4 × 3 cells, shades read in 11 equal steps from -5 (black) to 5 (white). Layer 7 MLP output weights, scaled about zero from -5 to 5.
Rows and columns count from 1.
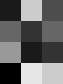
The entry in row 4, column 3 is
3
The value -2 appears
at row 1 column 3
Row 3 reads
1 -4 -3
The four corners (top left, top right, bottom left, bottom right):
-4 -2 -5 3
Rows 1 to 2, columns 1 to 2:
-4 3 / -1 -3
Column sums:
-9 0 -3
